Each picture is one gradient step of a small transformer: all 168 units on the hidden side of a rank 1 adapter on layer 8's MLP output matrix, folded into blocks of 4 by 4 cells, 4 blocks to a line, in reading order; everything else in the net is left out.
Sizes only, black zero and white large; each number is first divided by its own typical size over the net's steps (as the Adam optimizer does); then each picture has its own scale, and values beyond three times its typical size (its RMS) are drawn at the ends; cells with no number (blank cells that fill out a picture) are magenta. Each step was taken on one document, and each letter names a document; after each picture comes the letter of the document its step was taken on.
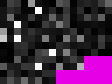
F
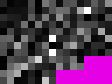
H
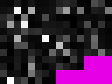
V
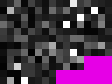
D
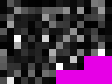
V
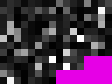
F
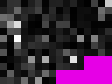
F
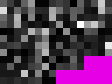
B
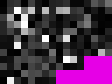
V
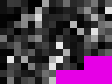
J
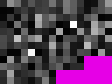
J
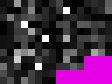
V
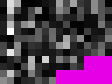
D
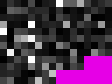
D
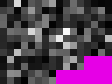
H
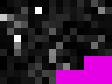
F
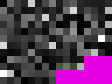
J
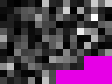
J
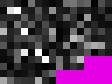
D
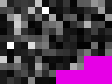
B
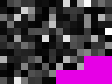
B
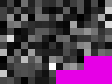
J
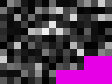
B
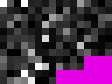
B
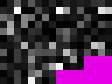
V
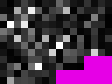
V
